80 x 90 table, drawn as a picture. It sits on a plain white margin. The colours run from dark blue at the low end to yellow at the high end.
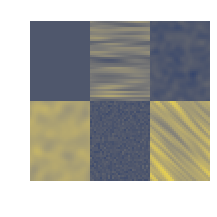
The table splits into 2 rows of 3 panels. Panel 1,1: low, flat. Panel 1,2: middling, streaked across. Panel 1,3: low, blotchy, faint in contrast. Panel 2,1: high, blotchy, faint in contrast. Panel 2,2: low, fine-grained, faint in contrast. Panel 2,3: high, slanting down to the right.
